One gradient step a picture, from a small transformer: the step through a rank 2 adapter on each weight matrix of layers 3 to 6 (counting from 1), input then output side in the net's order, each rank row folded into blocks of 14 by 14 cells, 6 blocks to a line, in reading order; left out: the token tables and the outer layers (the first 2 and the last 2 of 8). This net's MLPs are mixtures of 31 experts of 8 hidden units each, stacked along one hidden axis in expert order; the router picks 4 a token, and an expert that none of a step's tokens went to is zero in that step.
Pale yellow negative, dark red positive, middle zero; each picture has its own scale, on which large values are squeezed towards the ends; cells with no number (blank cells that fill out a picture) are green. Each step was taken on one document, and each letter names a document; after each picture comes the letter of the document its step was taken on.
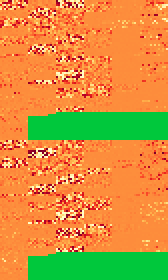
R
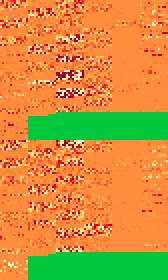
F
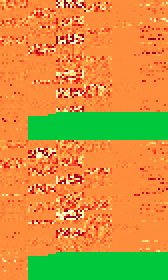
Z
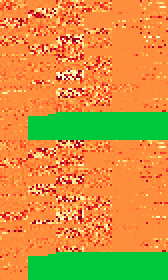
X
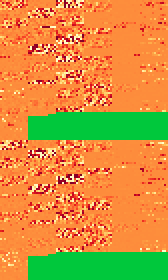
Z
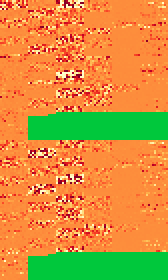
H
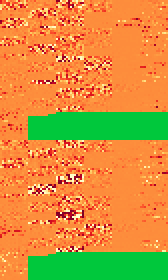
H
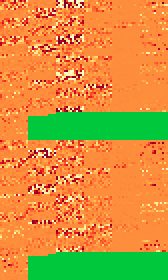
Z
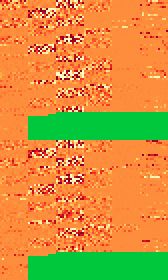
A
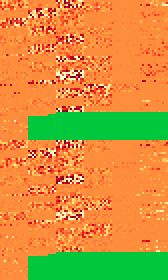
R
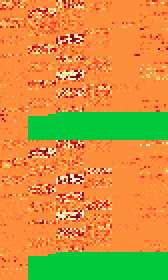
R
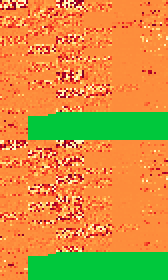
F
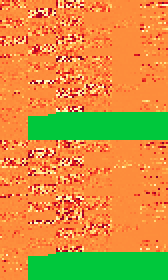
Z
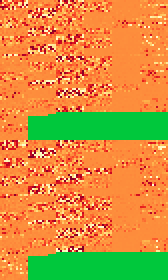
H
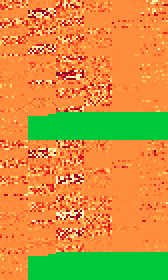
R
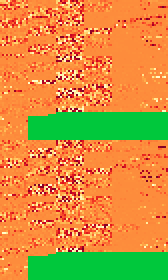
X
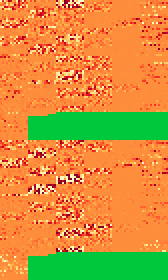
H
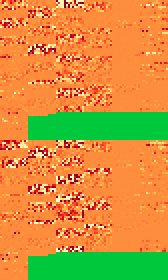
Z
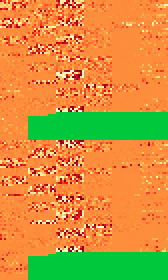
H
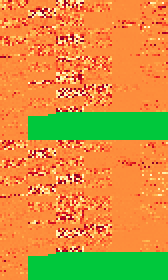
H
